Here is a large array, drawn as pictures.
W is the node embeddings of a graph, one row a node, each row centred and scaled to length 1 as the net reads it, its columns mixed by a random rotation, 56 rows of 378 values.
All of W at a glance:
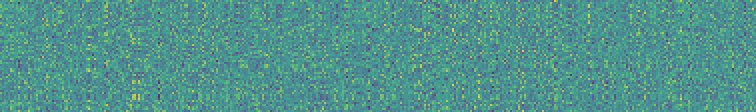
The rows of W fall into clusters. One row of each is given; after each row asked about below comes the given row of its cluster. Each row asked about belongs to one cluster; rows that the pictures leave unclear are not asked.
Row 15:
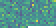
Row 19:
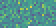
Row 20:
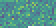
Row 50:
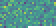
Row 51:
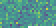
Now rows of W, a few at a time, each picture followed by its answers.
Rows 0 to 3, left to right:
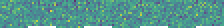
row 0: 50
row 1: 15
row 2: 20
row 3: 20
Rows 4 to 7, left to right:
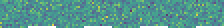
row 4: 51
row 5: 20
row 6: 19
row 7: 20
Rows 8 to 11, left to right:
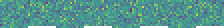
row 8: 20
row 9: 51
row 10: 19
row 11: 20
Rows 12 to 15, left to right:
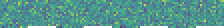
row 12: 51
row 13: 50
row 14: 15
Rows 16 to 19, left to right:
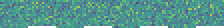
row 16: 20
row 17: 20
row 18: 50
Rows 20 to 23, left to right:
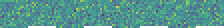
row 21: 19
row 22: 50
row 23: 51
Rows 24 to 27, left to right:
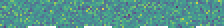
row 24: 50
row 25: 51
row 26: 20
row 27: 15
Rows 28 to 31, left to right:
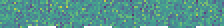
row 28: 51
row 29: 50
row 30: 15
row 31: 20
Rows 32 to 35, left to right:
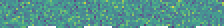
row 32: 15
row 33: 15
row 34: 50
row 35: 50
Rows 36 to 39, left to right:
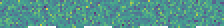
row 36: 51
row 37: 19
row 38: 51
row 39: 20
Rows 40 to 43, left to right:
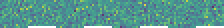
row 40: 19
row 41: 19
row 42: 15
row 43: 51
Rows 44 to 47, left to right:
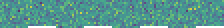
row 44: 19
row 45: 50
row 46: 15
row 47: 19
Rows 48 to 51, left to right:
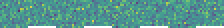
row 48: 19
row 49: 19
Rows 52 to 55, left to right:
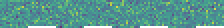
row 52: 20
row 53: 50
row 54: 50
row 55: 51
